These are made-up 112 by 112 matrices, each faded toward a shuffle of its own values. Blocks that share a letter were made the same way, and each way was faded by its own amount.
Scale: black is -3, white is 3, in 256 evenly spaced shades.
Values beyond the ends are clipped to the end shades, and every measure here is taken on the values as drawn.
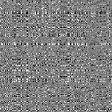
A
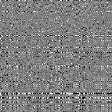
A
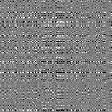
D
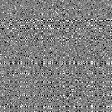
A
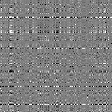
D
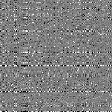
A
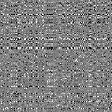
A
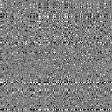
A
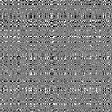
D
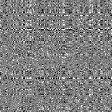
A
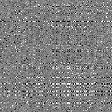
A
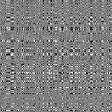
D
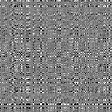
D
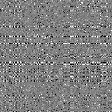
A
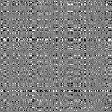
D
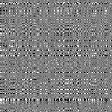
D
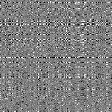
A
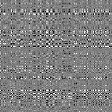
D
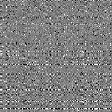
A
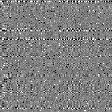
A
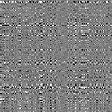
D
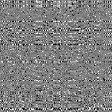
A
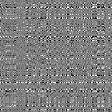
D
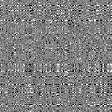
A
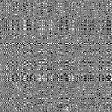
A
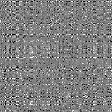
A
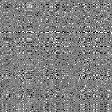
A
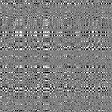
D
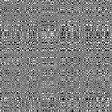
D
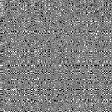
A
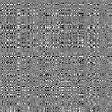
D
